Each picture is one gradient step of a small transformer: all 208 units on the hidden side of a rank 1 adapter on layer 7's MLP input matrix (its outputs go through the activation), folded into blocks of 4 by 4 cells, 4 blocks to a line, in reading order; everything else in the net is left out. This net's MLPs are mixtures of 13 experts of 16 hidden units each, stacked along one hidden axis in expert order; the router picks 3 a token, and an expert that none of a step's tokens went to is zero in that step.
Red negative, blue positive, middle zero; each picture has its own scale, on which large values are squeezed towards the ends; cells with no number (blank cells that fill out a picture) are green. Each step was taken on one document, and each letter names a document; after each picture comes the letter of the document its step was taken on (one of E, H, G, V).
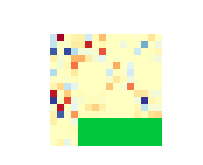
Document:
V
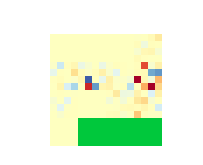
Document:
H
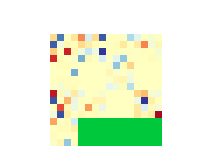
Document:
V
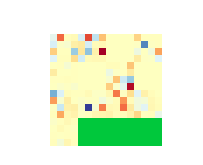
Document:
V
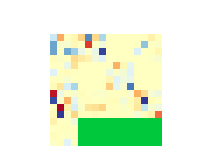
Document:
V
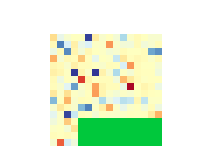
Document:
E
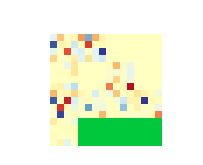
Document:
V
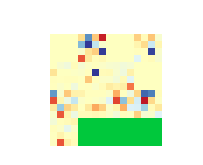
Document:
E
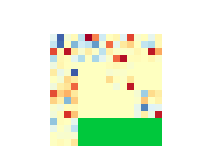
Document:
E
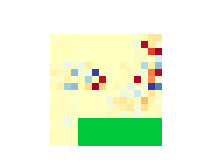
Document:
H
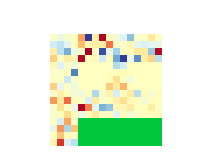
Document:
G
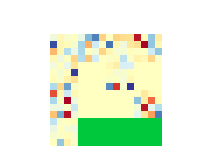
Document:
E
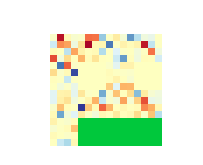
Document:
E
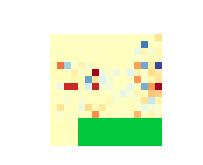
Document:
H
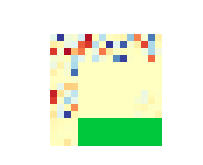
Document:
E
